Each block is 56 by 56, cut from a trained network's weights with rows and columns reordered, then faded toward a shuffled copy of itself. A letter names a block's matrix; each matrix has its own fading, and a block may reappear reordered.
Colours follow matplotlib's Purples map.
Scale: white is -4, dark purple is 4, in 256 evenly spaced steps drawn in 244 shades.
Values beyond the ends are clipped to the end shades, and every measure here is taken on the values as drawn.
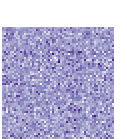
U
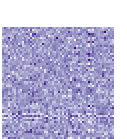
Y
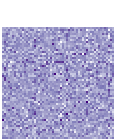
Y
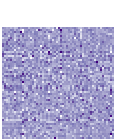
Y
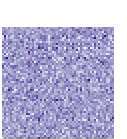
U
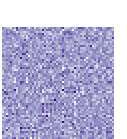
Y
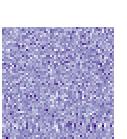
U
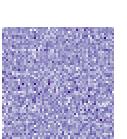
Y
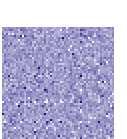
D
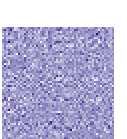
Y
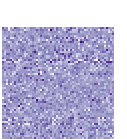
U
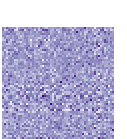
Y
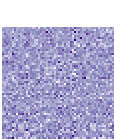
Y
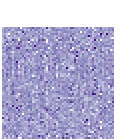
D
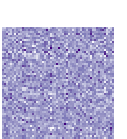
Y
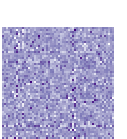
Y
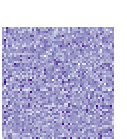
Y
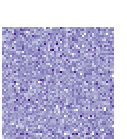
D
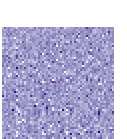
D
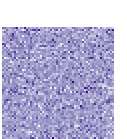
U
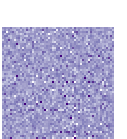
D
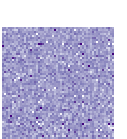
D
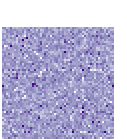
D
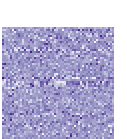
U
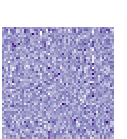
Y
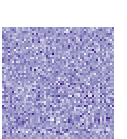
U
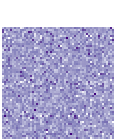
D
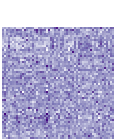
Y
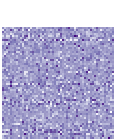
U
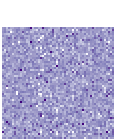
D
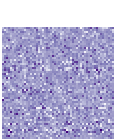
U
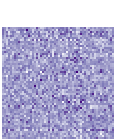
Y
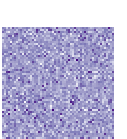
U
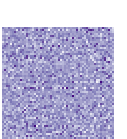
U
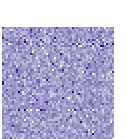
D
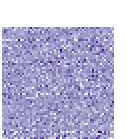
U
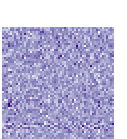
Y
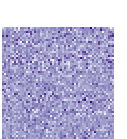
U
